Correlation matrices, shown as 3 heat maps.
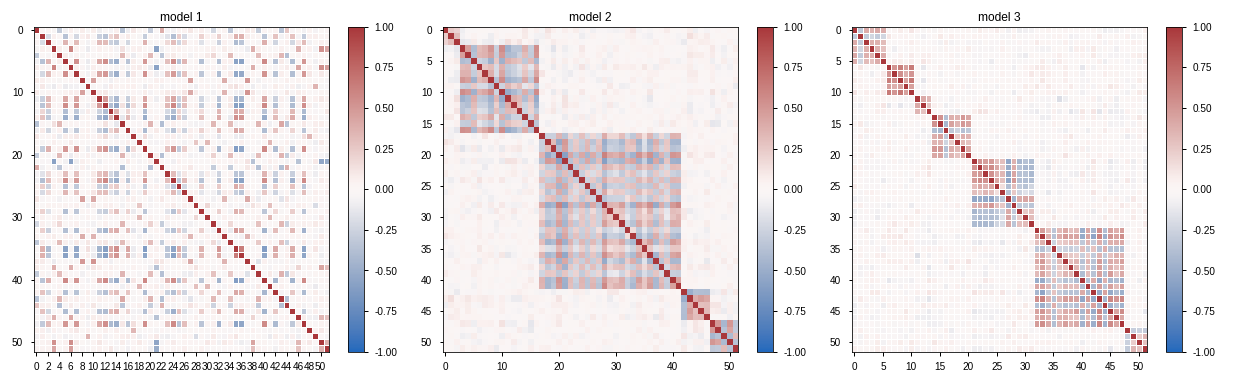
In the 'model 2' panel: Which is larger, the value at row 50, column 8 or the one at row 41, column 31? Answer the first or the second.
the second
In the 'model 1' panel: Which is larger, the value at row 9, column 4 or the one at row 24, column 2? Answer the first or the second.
the second
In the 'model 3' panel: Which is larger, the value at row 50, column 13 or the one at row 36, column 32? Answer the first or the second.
the second
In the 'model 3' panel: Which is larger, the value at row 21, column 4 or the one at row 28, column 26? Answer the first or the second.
the second
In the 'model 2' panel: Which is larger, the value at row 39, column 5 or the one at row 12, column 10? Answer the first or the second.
the first
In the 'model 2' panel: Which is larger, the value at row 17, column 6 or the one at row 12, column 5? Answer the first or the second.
the second
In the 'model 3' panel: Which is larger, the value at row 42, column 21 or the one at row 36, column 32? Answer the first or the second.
the second
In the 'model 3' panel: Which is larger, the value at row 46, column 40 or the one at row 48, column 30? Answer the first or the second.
the second
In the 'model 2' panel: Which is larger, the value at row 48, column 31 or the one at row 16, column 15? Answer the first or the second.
the first
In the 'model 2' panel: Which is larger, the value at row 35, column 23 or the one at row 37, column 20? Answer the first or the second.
the first
